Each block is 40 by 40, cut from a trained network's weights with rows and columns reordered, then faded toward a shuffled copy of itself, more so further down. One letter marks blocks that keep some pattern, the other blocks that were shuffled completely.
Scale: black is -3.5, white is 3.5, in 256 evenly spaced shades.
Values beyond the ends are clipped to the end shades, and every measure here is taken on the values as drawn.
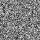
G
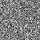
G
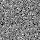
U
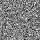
G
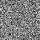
G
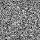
G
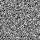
U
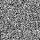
G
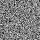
U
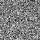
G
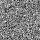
U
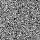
U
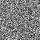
U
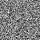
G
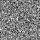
G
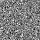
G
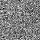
G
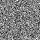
U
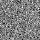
G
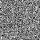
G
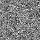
U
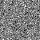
U
